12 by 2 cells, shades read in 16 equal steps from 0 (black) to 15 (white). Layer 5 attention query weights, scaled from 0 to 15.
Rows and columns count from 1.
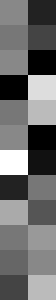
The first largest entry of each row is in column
1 1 1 2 2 1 1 2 1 2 2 2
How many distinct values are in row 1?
2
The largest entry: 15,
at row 7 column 1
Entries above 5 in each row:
1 1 1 1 2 1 1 1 1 2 2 1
